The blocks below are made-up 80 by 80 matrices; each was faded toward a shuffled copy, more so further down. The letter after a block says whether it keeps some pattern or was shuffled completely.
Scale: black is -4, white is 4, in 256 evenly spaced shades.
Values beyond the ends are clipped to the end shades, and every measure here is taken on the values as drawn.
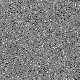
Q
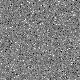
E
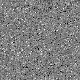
Q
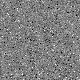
E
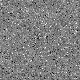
Q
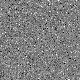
Q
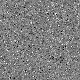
E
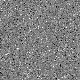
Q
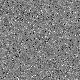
E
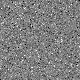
Q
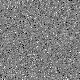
Q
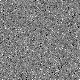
E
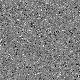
Q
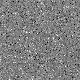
E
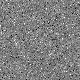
E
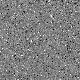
Q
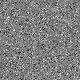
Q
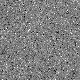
Q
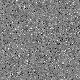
Q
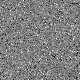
E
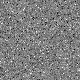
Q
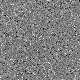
Q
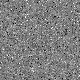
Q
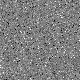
E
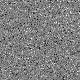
E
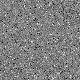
Q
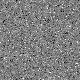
E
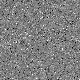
E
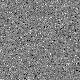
E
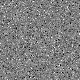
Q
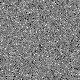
E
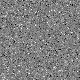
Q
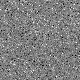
E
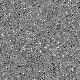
E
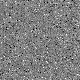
E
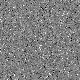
E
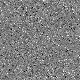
E
